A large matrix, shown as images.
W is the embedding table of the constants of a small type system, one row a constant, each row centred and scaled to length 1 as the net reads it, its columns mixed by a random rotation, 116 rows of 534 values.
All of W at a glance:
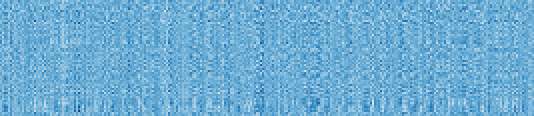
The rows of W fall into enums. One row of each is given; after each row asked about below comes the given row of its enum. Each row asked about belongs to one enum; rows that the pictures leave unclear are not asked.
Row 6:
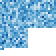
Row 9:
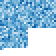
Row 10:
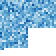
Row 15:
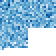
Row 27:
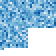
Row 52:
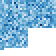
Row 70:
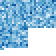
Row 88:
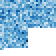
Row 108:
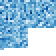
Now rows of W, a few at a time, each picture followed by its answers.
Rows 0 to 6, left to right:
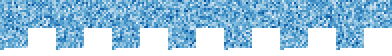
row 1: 9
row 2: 9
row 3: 88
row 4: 27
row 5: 52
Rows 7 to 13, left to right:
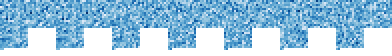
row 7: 108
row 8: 108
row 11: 10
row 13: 6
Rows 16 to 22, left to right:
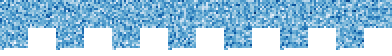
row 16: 15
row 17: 10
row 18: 15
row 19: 6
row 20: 70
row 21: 70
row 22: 88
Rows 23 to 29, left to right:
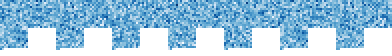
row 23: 88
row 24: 52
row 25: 9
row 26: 15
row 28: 88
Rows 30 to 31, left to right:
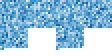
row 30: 6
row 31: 9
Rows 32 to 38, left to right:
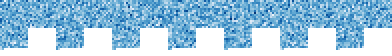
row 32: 15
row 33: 9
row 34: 52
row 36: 108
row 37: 15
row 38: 9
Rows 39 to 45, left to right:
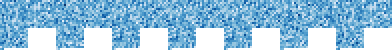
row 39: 6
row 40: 15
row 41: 9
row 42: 9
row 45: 6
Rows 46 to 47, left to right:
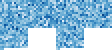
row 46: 52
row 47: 15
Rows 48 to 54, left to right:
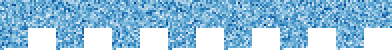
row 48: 70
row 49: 10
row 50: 27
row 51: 10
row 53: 9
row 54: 15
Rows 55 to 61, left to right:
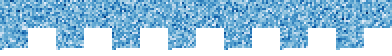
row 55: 88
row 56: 15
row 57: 10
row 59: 10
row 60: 9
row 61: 108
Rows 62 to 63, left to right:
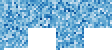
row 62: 52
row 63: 10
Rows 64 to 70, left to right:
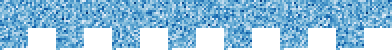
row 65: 108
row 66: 27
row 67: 52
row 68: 88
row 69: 52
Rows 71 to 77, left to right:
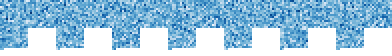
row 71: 108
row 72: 15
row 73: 10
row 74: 52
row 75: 15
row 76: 88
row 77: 52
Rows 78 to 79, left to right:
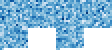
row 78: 88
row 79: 108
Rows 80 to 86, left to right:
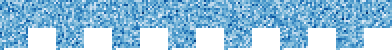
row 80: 10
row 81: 6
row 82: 70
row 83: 88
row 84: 52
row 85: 9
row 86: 108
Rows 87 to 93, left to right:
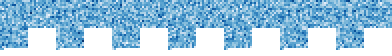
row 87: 70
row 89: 15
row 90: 9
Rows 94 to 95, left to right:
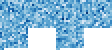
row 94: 10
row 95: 108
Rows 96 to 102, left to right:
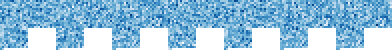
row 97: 9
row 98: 52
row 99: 15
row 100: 88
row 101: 52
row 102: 52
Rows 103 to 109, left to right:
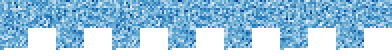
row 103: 52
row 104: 88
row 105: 52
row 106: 88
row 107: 88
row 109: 88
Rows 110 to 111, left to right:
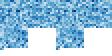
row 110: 88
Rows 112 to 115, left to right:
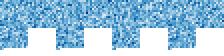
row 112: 9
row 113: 70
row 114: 6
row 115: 9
